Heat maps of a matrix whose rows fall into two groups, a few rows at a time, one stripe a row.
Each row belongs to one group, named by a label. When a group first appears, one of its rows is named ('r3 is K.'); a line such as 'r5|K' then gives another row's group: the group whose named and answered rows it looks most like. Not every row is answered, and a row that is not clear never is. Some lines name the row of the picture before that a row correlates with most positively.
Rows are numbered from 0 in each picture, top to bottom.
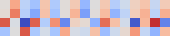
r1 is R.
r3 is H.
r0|R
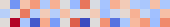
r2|R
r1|H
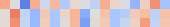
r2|R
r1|R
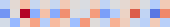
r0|H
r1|H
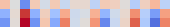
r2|H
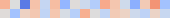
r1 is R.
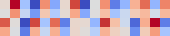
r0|R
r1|R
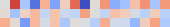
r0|R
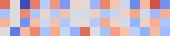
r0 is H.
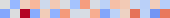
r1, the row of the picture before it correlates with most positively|1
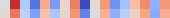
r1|R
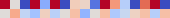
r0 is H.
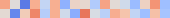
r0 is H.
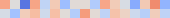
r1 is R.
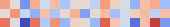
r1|R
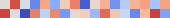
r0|R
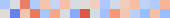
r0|H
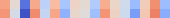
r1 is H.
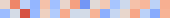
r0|R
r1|H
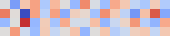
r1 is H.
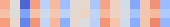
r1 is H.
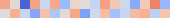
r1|R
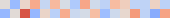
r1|H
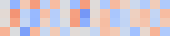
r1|R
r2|R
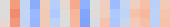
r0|R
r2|R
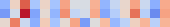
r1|H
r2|R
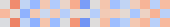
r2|R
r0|R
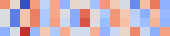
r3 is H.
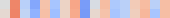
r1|R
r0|R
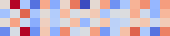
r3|H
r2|R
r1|H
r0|R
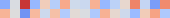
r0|H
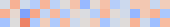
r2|H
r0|R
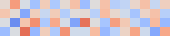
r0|R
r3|H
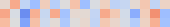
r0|R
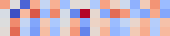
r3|R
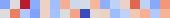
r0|H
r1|R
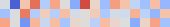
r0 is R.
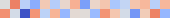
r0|R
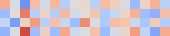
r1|H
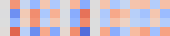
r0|R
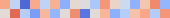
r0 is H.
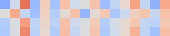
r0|H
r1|R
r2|H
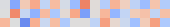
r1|R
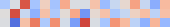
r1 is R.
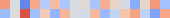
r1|H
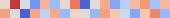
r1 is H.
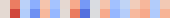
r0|R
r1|R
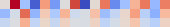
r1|H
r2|H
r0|R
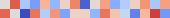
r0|R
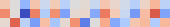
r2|R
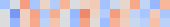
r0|H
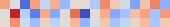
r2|R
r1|R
